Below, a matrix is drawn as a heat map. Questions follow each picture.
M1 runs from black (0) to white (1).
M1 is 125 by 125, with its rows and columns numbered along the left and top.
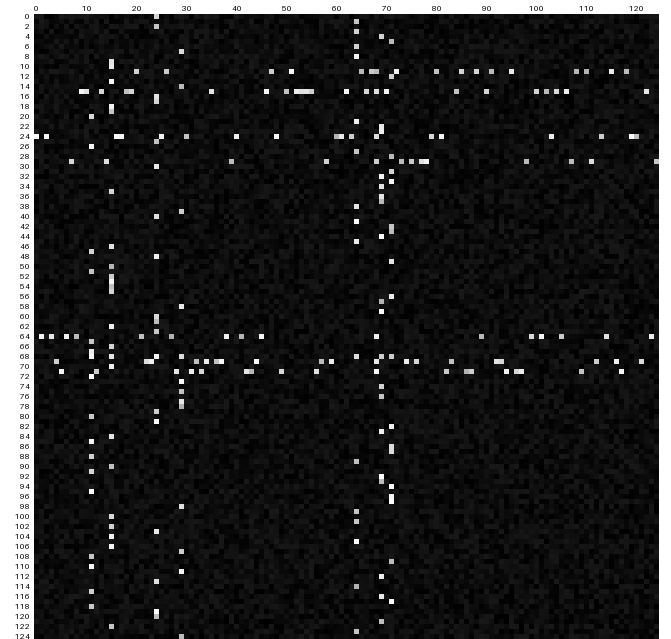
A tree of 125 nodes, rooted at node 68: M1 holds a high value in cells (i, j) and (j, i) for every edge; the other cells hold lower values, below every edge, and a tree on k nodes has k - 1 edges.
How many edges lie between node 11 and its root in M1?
1
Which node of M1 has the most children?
15
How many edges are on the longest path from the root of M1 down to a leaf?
2
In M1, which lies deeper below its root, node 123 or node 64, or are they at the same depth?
node 123
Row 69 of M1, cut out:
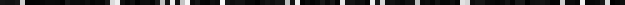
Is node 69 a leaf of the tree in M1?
no
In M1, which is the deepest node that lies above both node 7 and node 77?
29
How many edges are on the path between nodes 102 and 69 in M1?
3
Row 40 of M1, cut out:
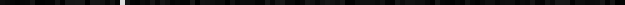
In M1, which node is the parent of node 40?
24
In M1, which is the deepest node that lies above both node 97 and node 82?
71
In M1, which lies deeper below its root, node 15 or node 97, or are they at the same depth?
node 97
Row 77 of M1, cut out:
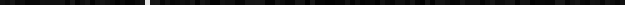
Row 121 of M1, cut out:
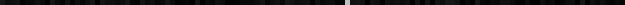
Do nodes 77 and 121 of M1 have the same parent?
no
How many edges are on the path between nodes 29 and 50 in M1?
3
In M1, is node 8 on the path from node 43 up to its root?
no
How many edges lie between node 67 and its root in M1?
2
